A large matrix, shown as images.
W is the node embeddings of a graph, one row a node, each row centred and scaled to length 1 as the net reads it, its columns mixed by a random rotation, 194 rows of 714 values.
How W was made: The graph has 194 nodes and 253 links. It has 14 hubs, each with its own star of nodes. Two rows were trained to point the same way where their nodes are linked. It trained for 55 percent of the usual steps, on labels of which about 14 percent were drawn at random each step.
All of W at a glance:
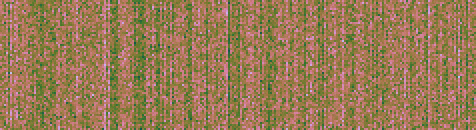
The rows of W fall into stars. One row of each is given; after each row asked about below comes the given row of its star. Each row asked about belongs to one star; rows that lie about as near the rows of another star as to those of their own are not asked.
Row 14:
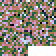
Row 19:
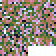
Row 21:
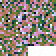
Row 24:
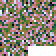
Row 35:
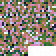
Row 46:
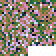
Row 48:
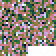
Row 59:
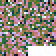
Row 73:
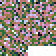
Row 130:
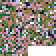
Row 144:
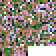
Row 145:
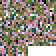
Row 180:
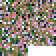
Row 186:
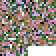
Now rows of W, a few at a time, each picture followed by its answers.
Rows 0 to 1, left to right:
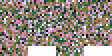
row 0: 46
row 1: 48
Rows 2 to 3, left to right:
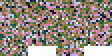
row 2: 73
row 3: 46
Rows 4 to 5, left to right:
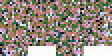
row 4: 46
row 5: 186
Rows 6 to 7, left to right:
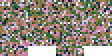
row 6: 19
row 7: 59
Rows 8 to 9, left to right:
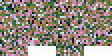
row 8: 130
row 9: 144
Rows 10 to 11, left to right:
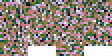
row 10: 130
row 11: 59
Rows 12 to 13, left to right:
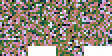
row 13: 19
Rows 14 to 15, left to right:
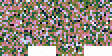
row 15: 186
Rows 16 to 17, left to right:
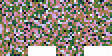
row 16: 73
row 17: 24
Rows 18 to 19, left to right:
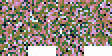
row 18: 144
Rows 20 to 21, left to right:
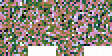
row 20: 21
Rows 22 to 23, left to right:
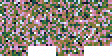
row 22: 73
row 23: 21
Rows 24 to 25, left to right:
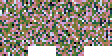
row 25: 14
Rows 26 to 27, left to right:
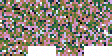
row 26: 14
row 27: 144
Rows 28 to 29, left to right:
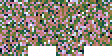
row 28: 59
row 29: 186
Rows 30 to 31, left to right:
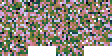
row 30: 73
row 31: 180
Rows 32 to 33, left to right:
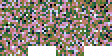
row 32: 24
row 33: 21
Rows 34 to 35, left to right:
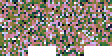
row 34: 186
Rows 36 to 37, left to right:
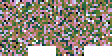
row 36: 130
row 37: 186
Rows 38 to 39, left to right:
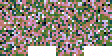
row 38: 59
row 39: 130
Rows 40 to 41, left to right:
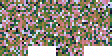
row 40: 21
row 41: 14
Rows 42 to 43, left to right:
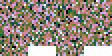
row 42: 144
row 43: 180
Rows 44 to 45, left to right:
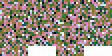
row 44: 145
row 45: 180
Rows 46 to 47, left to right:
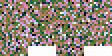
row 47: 19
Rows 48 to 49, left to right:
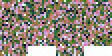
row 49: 145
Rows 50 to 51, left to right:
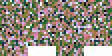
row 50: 130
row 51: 130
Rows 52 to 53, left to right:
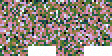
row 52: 46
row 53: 73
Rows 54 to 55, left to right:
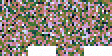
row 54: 186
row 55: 46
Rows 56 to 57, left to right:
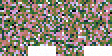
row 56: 144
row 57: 130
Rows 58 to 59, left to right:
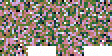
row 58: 130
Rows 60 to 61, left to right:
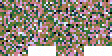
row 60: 145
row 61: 14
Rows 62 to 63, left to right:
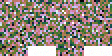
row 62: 130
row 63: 24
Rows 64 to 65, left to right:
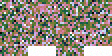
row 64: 46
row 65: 48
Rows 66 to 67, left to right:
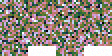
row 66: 24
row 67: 186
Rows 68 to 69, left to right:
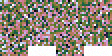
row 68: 180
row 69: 59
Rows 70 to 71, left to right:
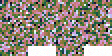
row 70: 59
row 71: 186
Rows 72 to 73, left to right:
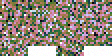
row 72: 186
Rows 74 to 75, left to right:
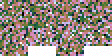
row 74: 144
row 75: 48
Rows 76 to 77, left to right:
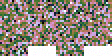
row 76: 145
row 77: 19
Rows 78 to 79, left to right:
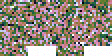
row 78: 19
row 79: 21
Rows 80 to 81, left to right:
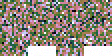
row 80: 144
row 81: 130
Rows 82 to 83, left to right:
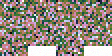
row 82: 180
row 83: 186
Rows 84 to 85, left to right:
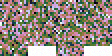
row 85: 24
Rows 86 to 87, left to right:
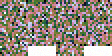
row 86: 46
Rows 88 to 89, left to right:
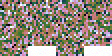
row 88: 19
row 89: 48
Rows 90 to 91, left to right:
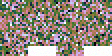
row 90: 145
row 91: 130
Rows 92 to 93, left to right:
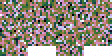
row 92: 35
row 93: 73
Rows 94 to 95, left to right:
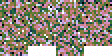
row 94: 186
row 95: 24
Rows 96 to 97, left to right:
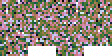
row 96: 24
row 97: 59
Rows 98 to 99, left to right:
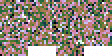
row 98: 186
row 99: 180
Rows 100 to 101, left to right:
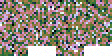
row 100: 14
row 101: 21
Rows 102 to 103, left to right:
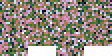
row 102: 180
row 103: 24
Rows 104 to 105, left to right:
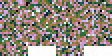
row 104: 21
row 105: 35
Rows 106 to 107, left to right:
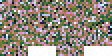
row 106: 186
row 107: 144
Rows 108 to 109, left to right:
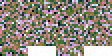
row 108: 73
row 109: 186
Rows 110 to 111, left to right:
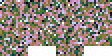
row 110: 73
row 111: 180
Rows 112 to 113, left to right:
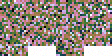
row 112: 180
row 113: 19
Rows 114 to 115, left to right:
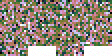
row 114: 46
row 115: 145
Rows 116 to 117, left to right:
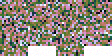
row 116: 144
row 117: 48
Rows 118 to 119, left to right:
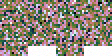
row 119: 145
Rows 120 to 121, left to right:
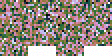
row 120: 35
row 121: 73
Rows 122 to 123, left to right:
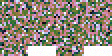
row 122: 130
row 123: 14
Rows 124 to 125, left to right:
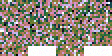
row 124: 46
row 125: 145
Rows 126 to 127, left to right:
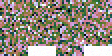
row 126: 144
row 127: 19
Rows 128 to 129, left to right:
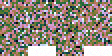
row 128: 144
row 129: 19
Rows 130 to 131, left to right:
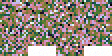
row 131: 73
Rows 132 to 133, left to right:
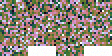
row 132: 73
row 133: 180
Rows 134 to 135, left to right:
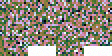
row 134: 73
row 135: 145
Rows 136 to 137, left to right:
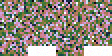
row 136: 73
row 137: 59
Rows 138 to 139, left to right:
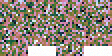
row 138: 180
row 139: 14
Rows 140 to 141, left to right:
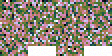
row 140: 145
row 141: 180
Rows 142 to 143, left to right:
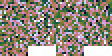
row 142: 46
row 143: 59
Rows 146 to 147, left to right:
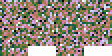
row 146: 144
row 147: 19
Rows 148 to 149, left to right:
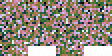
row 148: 35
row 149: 35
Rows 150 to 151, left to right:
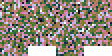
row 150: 24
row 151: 59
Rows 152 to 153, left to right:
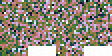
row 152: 19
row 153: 35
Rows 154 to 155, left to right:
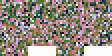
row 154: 186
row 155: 21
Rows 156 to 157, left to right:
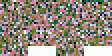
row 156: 48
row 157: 46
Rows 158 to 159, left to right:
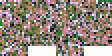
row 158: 24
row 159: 145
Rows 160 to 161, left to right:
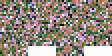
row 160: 46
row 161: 59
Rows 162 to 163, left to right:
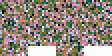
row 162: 144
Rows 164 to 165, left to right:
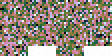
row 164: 19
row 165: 130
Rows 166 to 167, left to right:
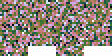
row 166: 144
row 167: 73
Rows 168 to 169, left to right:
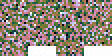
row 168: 144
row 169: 180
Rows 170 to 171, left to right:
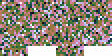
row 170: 59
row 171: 46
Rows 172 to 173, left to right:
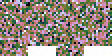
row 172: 130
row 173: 14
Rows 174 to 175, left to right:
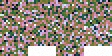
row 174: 59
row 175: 48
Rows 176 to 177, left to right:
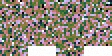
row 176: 59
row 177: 73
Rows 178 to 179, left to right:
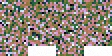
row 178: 48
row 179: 48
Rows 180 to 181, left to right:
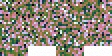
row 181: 19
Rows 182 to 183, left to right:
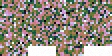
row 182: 14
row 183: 19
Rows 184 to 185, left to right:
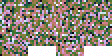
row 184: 21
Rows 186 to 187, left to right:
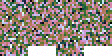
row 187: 130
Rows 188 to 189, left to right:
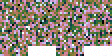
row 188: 130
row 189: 46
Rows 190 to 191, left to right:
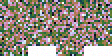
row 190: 59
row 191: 73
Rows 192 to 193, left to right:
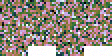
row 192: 186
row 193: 24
